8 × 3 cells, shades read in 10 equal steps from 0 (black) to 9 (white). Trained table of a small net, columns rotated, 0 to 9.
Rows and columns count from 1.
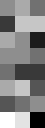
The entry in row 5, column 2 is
2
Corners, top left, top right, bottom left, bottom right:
5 4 9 0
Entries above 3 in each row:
3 2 2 3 1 2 2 2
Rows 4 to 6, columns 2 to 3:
5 4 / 2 2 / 7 3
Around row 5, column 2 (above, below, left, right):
5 7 4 2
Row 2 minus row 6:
-4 0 4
